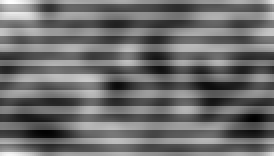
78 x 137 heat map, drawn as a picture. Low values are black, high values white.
Lone odd cells: none. Ninth with the highest average: top left. Stripes: horizontal, repeating 10 times.
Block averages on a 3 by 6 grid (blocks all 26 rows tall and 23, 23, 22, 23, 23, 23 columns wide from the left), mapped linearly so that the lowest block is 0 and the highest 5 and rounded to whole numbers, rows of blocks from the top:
5 3 2 1 3 3 / 1 3 1 0 0 0 / 1 1 3 2 2 0
